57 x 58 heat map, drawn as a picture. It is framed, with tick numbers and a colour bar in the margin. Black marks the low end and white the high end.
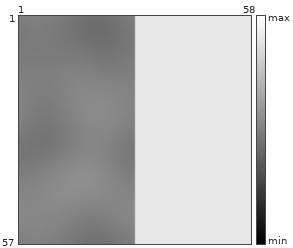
The table splits into one row of 2 panels. Panel 1,1: middling, smooth, faint in contrast. Panel 1,2: very high, flat.
